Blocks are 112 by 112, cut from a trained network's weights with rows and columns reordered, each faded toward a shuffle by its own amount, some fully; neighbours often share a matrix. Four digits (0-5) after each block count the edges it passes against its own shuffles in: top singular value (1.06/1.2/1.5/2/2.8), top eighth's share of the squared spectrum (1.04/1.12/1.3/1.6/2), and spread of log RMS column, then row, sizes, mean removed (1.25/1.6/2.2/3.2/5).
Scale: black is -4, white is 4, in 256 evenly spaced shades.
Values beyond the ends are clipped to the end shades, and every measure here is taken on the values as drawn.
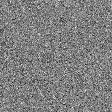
0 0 0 0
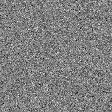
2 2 0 1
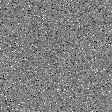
0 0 0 0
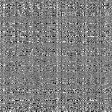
4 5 2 4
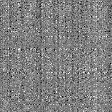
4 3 1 3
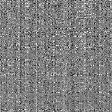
4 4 1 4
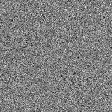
2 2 0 0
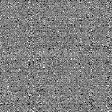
3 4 3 2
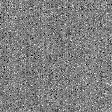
2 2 0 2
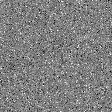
0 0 0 0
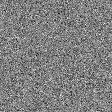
1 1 0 0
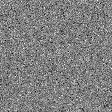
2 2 0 0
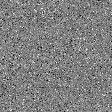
0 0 0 0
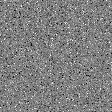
0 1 0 0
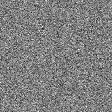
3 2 0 0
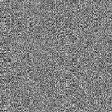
4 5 3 2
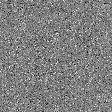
1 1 0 0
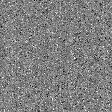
1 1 0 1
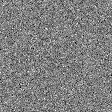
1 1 0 0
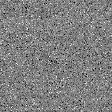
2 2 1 0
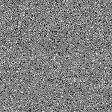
1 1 0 0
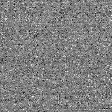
2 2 2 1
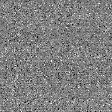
2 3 2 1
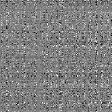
3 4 4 3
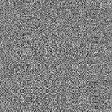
4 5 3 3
